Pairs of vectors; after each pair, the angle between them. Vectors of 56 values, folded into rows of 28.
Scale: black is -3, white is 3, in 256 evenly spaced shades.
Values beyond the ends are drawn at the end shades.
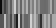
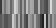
partly aligned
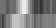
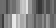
nearly parallel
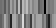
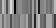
orthogonal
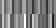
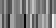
nearly opposite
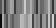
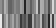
nearly opposite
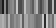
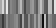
nearly opposite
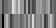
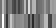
nearly opposite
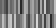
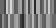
orthogonal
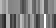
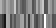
nearly parallel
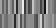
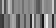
orthogonal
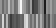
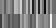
partly aligned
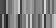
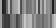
partly aligned
